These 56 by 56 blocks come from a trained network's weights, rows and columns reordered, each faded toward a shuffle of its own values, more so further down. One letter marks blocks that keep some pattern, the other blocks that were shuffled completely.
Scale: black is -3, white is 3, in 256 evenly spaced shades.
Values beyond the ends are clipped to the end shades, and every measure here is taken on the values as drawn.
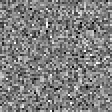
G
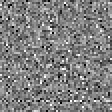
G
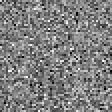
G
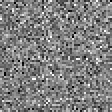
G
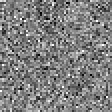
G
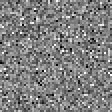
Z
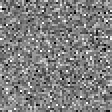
Z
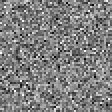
Z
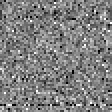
G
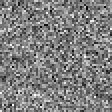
G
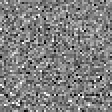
G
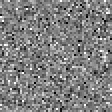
Z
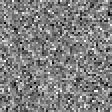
Z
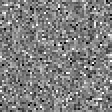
Z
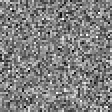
Z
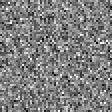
G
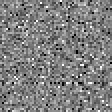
G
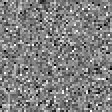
G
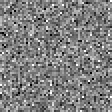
Z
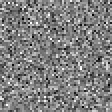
G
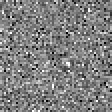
G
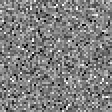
Z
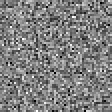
G
